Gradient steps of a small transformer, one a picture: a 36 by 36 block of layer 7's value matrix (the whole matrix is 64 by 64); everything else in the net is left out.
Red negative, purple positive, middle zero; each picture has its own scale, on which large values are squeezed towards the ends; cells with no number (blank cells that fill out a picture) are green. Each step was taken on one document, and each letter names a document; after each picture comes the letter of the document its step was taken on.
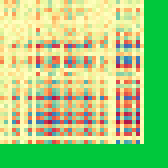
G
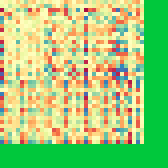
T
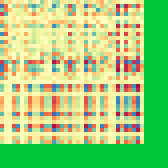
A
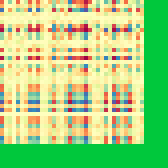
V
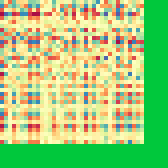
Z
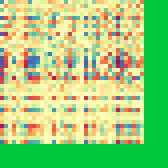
Z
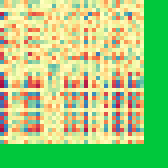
Z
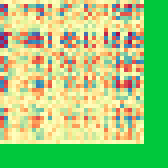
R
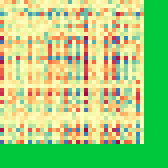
T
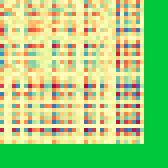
A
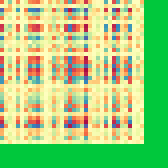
V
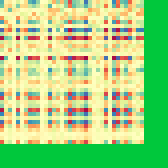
V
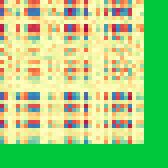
V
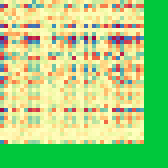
Z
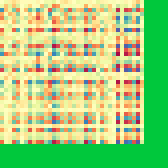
A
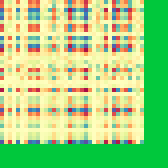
V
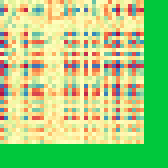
R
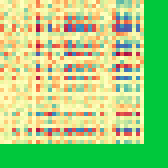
G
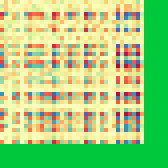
A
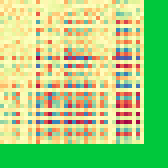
G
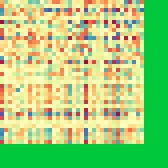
T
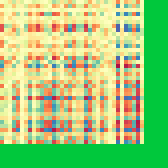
A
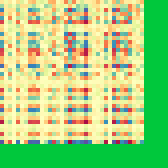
V
